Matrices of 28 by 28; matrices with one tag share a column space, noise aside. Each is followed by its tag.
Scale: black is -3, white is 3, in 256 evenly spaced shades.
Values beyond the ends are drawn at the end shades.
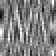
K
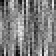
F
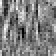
K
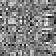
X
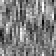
K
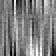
F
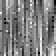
F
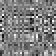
X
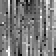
F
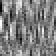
K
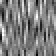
K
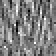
K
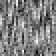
K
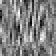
K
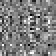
X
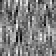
K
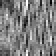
K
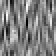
K
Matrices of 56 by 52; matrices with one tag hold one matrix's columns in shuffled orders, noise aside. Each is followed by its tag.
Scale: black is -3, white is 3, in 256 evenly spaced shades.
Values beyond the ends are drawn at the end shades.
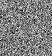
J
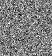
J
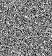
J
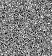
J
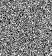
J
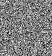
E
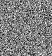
J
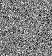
J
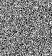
J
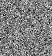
J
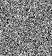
J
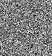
E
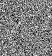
J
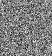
E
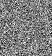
E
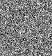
J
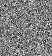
E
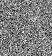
E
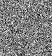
J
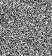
J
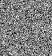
J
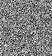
E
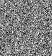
E
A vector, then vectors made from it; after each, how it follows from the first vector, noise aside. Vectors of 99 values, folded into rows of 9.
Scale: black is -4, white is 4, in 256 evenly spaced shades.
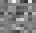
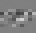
partly zeroed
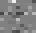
partly zeroed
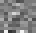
reversed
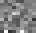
reversed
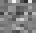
copied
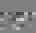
partly zeroed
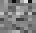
negated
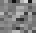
negated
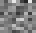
copied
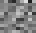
negated
